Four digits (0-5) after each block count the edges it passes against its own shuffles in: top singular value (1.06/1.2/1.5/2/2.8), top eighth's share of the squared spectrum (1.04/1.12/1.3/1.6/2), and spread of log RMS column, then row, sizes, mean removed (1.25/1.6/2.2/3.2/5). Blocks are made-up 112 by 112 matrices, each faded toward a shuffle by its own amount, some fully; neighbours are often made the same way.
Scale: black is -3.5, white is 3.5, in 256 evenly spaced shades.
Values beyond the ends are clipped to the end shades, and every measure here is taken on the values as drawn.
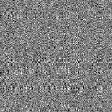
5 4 3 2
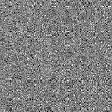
4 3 2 2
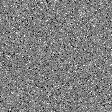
1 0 0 0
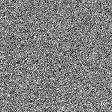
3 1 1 0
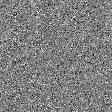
3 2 1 1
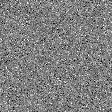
0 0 0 0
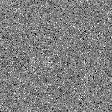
3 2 1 1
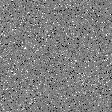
2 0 0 0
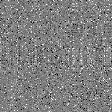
4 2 1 1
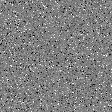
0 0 0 0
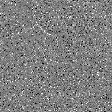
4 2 1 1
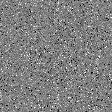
0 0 1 0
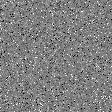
1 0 0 0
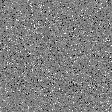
2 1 0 0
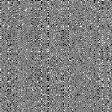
5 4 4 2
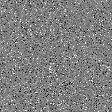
3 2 1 0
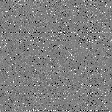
4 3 1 2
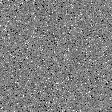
0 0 0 0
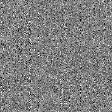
1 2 3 0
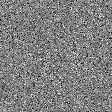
0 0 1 0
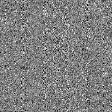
1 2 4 0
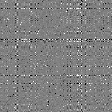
5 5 3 3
